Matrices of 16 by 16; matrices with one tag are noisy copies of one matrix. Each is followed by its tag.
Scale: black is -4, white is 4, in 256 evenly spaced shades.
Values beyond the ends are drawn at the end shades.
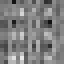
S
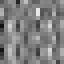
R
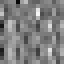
R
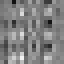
S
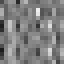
R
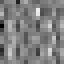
R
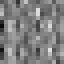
R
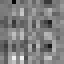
S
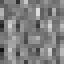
R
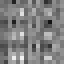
S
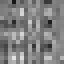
S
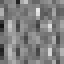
R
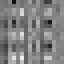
S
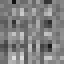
S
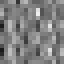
R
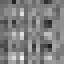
S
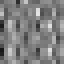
R
